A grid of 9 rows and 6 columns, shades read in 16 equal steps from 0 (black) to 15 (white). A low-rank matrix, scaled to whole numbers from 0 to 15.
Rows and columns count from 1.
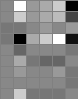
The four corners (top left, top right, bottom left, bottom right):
8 0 8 8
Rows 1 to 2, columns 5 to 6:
12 0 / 11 4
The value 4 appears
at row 2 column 6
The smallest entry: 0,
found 2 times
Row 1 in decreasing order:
15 12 10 9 8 0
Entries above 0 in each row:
5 6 6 5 6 6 6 6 6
